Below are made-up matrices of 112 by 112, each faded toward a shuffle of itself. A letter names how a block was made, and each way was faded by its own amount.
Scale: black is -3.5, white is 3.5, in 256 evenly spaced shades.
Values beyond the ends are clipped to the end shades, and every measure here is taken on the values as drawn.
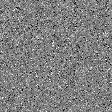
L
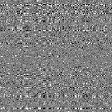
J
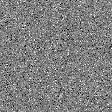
L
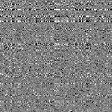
J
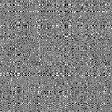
J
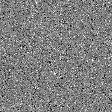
L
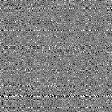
J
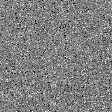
L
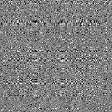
J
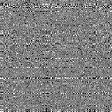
J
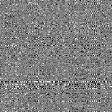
J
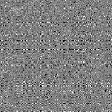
J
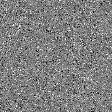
L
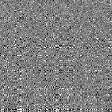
J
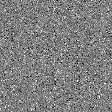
L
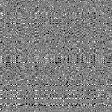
J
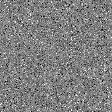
L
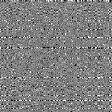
J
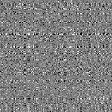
J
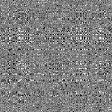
J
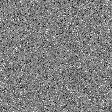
L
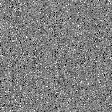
L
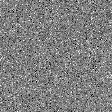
L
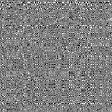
J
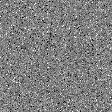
L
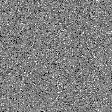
L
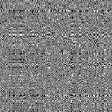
J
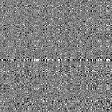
J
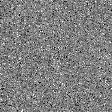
L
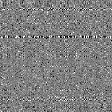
J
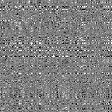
J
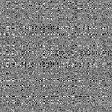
J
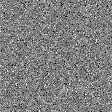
L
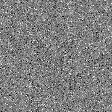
L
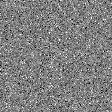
L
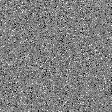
L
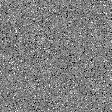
L
